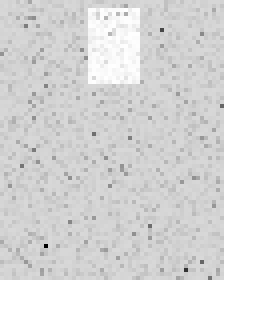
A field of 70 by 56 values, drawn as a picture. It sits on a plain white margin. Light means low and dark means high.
Average level on the scale: 20%. Ninth with the lowest average: top middle. Odd patch: lower, in the top middle.
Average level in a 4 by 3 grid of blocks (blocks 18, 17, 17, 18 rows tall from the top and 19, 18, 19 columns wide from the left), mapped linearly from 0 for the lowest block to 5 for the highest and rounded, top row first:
5 0 5
5 4 5
5 5 5
5 5 5
